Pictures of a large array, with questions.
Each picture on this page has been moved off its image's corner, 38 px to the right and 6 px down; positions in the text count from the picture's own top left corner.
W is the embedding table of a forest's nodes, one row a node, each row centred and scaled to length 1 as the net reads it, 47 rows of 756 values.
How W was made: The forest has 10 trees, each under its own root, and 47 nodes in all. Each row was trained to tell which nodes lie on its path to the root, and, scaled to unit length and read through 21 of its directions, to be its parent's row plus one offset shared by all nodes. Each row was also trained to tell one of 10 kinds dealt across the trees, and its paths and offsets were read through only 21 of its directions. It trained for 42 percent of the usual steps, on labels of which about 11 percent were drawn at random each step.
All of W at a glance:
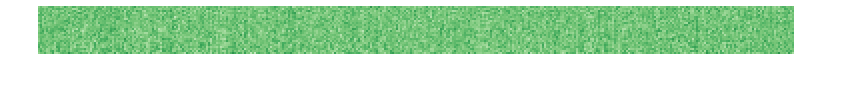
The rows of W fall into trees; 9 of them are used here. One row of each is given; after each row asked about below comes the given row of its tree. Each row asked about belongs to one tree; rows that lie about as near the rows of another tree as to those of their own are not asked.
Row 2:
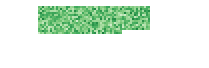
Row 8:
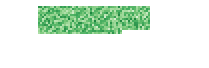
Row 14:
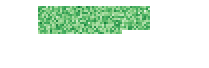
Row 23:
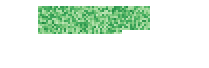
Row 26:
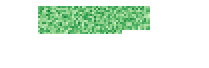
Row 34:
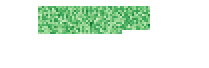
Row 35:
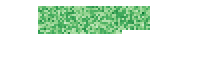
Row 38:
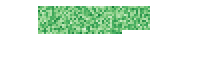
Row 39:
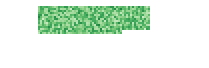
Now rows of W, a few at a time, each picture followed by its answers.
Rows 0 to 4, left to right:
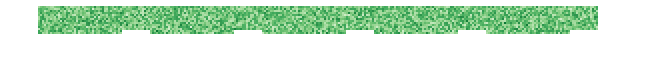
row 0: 35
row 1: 26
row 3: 26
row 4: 8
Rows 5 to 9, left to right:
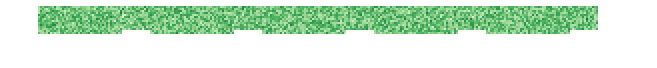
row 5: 8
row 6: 39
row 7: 2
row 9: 23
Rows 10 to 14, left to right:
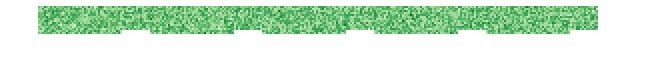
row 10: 8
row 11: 14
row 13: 39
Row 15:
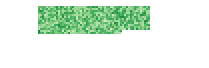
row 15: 35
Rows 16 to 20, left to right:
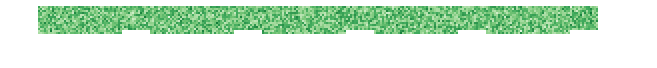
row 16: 38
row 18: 35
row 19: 39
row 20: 39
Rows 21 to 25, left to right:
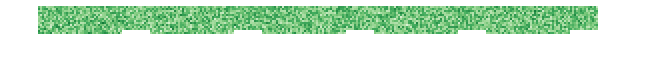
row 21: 35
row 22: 2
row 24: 23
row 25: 26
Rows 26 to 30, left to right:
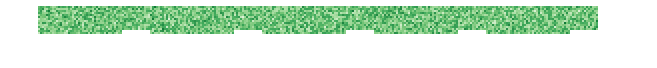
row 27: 14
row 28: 38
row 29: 23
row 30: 34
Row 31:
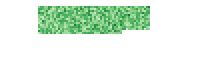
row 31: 26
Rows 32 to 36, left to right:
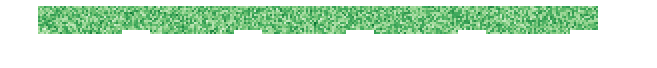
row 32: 8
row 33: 34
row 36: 14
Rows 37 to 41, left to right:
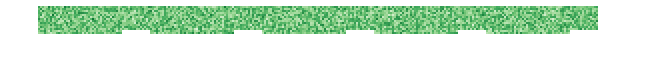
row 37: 38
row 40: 38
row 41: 38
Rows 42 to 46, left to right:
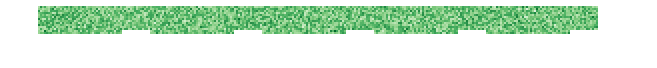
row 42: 8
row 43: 39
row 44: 14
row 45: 14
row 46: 34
